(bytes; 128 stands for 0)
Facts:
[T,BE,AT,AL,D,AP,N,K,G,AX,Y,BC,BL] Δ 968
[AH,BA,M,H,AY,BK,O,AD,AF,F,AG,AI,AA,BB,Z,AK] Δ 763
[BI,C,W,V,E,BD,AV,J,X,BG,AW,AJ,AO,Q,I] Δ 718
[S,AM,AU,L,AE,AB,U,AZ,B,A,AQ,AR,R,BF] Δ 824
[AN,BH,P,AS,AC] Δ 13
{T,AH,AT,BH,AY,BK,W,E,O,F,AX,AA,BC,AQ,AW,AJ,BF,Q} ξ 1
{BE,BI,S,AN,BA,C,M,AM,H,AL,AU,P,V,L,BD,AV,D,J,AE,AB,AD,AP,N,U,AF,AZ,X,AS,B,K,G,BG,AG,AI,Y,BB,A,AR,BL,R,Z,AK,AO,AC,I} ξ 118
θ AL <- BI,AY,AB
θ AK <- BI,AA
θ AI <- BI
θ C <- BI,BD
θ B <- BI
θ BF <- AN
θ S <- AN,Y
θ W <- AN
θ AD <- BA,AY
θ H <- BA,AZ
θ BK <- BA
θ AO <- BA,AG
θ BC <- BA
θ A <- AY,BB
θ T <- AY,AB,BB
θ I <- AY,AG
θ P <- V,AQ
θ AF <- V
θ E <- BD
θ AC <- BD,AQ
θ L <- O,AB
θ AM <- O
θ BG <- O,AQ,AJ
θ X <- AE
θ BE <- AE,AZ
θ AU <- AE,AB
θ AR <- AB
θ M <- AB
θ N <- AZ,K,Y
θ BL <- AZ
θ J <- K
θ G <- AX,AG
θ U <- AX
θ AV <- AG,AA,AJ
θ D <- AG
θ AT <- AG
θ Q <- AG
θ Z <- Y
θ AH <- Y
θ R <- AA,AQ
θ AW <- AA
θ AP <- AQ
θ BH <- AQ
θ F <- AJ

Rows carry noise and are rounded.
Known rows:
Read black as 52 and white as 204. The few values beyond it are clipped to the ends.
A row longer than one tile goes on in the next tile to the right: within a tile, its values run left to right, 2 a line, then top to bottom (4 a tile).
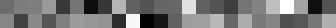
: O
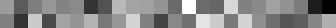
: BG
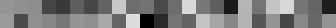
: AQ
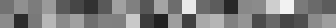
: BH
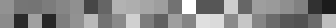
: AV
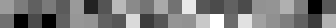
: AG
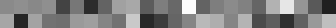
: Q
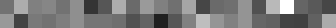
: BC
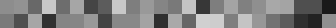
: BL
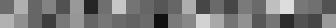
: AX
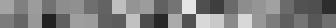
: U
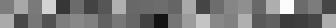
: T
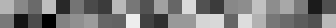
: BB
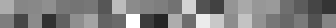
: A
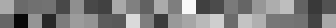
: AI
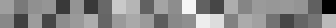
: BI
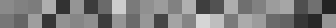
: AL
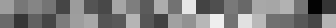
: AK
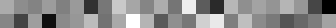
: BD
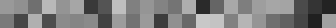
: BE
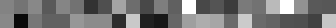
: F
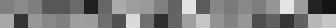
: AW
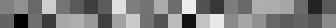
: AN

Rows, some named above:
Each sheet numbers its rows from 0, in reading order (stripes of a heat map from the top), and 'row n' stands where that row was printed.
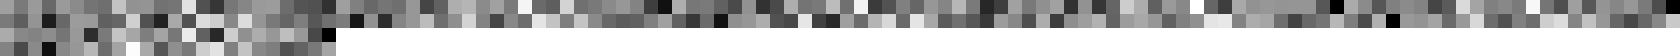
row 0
U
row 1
AO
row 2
AD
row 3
BI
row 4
V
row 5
BD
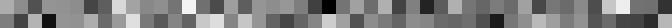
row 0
V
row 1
AT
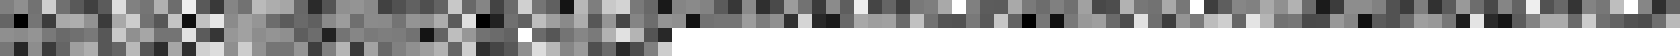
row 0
AN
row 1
AQ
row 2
AH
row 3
H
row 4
BK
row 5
S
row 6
AJ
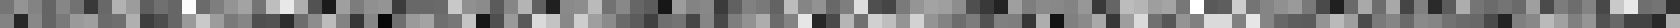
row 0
W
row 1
AB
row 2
R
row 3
I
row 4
AT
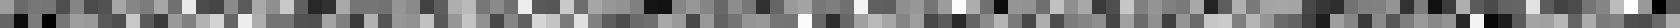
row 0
M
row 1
X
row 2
E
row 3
BE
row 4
O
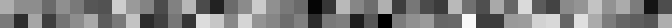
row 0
AE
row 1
BB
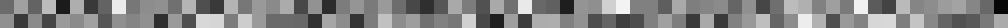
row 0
Y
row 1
BH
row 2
C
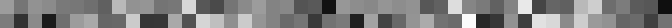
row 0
AR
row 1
AZ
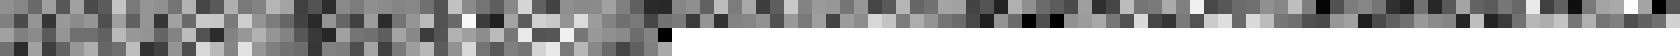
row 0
AP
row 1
AM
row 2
D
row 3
BA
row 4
AA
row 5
AU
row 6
J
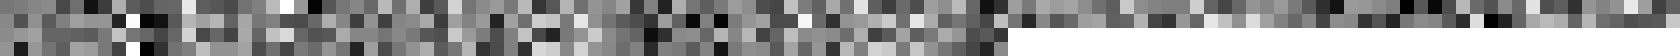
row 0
O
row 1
N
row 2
AF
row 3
B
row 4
AY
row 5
BF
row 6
AE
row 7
G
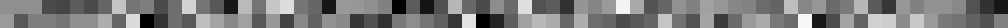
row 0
AQ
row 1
AY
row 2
L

